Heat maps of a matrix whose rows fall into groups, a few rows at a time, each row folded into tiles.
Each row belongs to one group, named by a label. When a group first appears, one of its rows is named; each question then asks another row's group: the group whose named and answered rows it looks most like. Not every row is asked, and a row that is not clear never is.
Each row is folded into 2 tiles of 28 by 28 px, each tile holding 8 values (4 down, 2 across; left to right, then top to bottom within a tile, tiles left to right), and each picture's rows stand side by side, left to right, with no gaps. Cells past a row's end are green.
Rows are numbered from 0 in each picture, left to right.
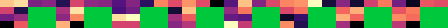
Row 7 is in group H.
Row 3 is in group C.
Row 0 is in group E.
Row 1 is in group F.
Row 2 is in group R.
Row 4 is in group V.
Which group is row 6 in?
H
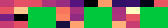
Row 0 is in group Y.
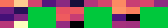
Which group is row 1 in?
H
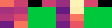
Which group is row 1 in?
C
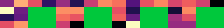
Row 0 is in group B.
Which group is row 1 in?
H
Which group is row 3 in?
C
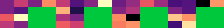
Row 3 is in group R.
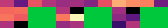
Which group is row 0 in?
H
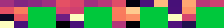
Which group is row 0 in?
F
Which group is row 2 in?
H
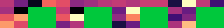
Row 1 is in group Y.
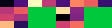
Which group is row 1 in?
B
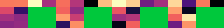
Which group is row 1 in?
R
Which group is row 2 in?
E
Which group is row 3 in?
Y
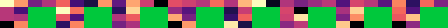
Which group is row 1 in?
R
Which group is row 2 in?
C
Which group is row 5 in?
Y
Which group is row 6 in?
F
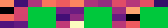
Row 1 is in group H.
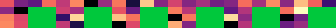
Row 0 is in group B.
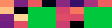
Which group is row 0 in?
Y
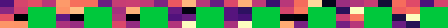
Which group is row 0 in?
V
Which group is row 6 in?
C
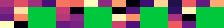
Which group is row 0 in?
F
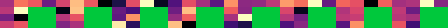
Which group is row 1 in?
C
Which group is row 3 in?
F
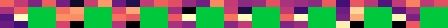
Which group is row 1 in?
H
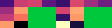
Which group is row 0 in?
F
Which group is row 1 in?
F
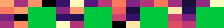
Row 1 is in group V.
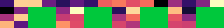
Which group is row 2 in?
C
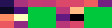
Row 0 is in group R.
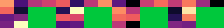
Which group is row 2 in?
H
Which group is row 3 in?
C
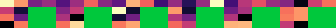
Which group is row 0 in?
E
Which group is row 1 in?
V
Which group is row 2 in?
B
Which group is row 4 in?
V
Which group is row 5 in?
H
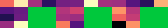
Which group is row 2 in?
R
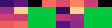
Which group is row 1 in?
C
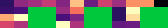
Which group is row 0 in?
R
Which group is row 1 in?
V
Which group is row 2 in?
C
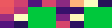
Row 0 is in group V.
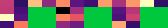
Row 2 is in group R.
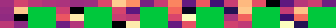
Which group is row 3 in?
Y
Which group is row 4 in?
C
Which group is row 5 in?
F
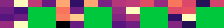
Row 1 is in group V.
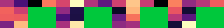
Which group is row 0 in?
R
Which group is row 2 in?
C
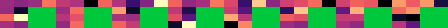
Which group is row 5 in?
C
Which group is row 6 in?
C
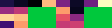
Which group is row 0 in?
R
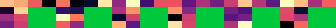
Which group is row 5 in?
E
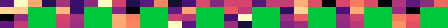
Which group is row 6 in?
C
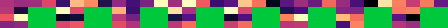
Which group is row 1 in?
B
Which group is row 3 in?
B
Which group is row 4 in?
B
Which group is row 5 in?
R
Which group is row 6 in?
R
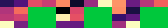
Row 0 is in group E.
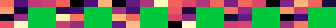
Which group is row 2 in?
R
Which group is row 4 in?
B
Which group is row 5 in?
B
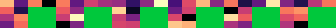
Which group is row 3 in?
V
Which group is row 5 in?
H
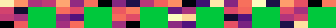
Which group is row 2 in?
H
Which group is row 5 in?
E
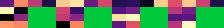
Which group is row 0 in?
B
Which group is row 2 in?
R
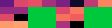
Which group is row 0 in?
V
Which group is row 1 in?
H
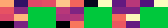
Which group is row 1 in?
E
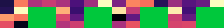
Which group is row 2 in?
B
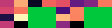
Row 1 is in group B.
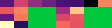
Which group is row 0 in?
F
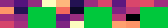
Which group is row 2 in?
V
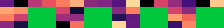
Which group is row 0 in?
H
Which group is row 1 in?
E
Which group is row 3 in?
R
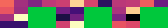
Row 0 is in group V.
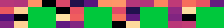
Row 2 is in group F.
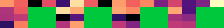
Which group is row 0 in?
E
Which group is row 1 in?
B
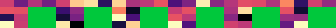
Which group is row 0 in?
F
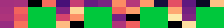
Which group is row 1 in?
F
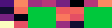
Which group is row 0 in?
V
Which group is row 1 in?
H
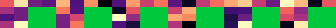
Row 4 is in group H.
